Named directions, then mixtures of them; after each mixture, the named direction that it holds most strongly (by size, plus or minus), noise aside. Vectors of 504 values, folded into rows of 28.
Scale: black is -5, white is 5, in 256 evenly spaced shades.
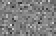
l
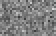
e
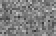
e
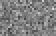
e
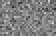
l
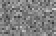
e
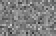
l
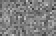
e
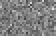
e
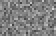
e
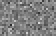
l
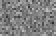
e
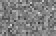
e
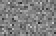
l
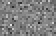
l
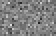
l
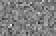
l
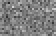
e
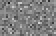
l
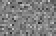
l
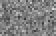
e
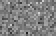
l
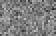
e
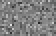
l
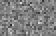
l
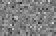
l
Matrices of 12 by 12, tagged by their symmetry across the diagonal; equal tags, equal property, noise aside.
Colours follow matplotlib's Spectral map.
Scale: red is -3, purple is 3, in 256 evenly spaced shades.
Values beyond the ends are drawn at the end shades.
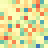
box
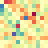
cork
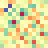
box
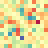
cork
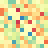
cork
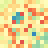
box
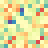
box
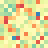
box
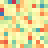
cork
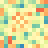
box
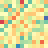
box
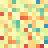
cork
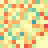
box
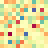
cork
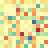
cork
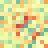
box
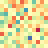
cork
